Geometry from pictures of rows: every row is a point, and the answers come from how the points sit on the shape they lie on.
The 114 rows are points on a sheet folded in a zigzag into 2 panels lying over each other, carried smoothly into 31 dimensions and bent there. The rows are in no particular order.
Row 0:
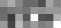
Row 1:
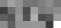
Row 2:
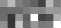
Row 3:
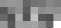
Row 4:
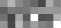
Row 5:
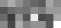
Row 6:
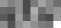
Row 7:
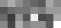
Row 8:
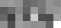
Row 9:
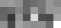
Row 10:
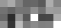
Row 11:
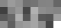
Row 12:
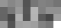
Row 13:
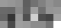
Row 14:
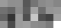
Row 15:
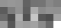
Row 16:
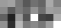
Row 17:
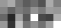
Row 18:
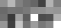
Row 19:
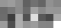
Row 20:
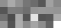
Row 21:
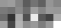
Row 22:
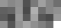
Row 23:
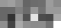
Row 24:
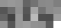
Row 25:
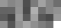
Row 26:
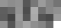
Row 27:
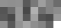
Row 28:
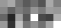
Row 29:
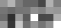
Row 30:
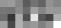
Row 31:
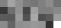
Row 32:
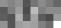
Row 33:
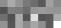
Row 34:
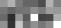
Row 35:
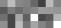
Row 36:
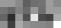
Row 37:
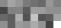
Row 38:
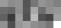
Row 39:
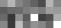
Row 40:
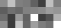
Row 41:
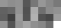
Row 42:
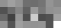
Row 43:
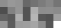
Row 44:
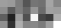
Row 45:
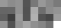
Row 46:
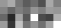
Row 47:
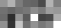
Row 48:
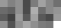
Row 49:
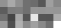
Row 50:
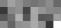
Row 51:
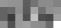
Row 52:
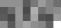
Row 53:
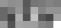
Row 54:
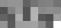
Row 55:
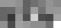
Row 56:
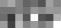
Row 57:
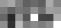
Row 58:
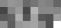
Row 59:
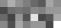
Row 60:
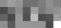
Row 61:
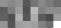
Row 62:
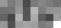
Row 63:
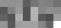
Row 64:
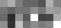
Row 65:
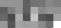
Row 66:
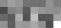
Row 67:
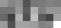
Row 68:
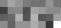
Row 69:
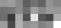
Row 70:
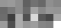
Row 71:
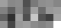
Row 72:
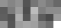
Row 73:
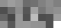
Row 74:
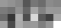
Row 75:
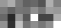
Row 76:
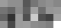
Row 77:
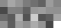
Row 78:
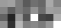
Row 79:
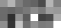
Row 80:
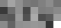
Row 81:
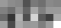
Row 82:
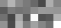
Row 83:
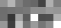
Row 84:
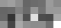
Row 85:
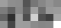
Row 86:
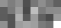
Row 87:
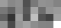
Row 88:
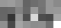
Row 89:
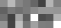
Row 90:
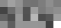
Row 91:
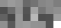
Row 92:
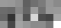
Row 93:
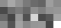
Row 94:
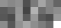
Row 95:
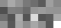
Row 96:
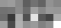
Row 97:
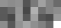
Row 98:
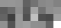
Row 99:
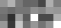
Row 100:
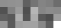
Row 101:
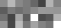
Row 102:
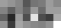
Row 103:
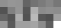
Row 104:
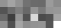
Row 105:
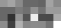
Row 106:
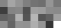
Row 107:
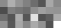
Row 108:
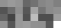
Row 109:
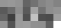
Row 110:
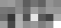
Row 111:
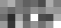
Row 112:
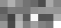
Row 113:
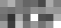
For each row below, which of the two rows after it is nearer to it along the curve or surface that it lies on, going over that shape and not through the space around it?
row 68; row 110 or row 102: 110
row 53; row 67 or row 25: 67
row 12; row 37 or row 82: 37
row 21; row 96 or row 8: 96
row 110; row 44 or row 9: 44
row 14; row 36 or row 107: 36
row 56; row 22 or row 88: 88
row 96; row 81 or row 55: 81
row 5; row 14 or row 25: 14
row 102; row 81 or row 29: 29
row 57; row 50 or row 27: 27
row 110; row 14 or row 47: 47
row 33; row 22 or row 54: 54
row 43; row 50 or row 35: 50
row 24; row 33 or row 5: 5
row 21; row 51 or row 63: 63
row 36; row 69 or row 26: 26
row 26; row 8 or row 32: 8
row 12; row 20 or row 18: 20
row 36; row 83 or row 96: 83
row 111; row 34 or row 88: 34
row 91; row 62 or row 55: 55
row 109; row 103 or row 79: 79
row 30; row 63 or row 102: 63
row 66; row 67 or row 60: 67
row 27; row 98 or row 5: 98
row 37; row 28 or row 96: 96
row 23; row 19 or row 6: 6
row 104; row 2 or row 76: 76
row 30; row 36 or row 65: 65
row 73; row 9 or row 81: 9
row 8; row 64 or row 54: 64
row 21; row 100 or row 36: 100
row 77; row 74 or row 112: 112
